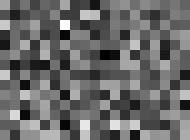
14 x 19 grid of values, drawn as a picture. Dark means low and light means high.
The values follow a bell shape. No single row or column stands out from its neighbours. No overall slope runs across the table. No regular stripes run through it. On average the colour sits 40% of the way up the scale.
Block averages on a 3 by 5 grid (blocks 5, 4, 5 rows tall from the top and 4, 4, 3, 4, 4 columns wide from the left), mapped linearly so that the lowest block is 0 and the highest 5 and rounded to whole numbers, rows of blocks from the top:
22143 | 02032 | 53324
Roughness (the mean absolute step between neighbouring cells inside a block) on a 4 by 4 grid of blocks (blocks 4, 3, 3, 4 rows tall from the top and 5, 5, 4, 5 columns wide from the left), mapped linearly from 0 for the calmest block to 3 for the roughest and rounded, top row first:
1 3 0 0
2 1 2 1
2 1 1 1
2 1 3 1
